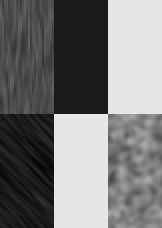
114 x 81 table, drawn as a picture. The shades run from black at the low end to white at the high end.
It is made of 2 by 3 panels. Panel 1,1: low, streaked downward, faint in contrast. Panel 1,2: very low, flat. Panel 1,3: very high, flat. Panel 2,1: very low, slanting down to the right, faint in contrast. Panel 2,2: very high, flat. Panel 2,3: middling, blotchy.
